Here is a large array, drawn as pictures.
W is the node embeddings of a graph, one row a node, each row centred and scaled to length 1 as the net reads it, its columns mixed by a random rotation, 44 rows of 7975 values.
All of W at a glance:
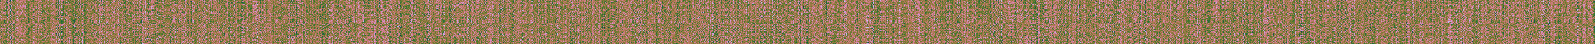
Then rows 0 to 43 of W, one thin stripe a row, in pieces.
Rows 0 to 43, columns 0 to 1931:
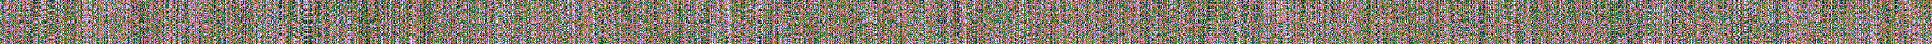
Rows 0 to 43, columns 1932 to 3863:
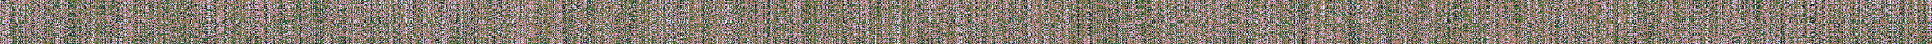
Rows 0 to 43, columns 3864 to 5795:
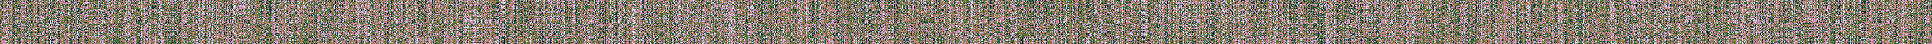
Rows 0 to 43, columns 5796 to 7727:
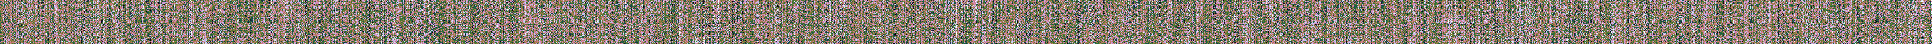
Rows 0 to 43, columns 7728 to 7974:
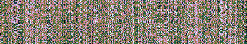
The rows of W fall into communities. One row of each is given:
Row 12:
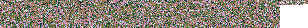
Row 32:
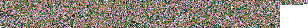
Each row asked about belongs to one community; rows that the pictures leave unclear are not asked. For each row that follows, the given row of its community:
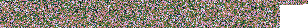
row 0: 12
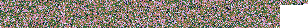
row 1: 12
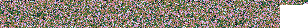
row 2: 12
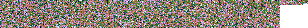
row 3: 12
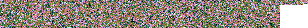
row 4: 32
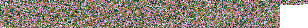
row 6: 12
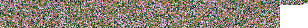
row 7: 12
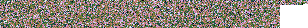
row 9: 32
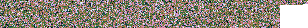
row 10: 32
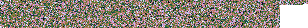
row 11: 12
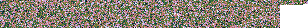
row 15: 32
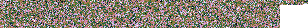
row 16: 12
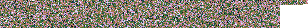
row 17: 32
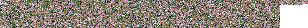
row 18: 12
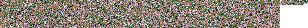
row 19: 12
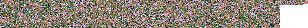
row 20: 32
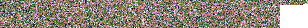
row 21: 32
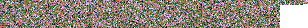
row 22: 32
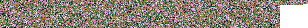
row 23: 32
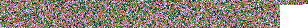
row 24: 12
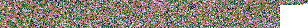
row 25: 12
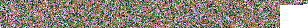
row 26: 32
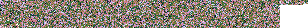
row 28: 12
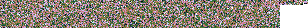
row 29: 32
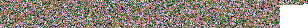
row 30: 12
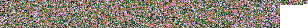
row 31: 32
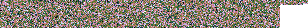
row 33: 12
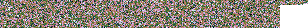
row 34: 12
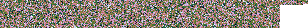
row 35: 12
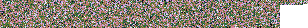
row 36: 32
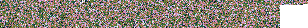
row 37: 32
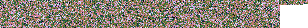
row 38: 32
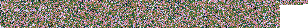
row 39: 12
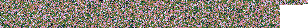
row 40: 32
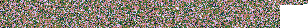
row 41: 32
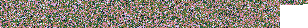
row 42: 32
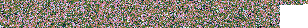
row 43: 32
